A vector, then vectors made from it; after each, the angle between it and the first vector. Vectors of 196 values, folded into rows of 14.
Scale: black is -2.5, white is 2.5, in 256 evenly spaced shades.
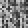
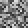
orthogonal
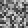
orthogonal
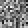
partly aligned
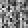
nearly parallel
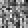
nearly parallel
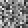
partly aligned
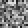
partly opposed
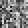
nearly opposite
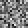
partly opposed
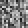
nearly opposite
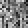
nearly parallel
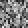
partly opposed
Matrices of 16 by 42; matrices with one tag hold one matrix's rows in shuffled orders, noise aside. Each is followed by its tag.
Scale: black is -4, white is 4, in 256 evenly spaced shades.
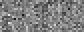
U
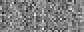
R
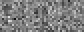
U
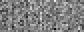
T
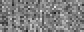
T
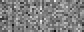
T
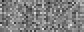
R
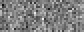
R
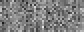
R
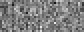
T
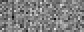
T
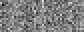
R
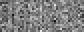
T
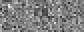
U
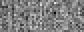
T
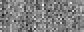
R
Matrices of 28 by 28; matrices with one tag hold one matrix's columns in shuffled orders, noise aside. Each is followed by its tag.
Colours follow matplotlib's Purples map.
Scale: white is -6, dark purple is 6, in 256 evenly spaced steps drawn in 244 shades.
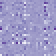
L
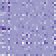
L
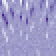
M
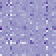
L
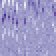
M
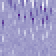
M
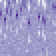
M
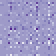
L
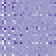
L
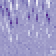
M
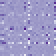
L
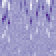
M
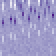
M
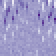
M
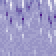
M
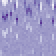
M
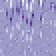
M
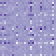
L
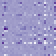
L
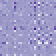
L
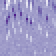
M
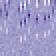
M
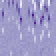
M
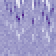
M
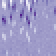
M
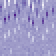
M
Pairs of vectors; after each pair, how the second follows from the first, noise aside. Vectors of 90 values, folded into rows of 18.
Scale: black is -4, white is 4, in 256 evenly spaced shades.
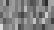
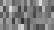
shuffled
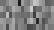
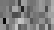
wrapped around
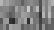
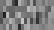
shuffled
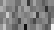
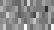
sign-scrambled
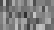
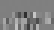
partly zeroed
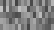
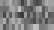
shuffled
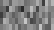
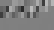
partly zeroed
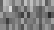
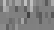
partly zeroed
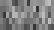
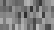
shuffled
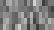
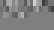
partly zeroed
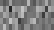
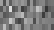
sign-scrambled
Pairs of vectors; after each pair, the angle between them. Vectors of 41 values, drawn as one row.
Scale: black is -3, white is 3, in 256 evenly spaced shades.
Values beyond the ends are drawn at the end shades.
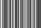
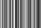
nearly parallel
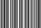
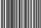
partly aligned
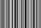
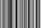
orthogonal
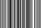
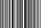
orthogonal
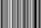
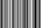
nearly parallel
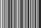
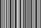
orthogonal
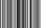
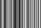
orthogonal
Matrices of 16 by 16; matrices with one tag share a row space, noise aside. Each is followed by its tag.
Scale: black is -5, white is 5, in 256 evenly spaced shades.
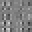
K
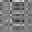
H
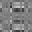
H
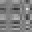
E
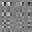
K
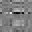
H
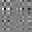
K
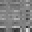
E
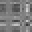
E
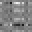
H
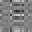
H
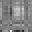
H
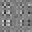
K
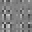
K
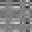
E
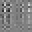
K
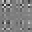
K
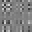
K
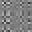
K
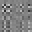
K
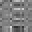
H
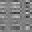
E
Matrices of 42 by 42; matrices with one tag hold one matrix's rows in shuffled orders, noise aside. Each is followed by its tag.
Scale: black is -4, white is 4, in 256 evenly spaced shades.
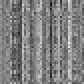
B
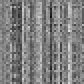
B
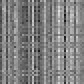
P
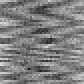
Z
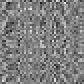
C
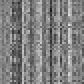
B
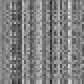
B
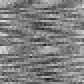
Z
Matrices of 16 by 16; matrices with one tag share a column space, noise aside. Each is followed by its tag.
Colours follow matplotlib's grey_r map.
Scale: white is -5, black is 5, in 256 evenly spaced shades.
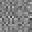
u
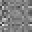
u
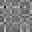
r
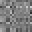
r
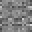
u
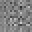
u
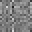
r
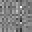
r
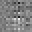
u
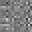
u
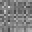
r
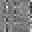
r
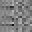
u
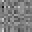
r
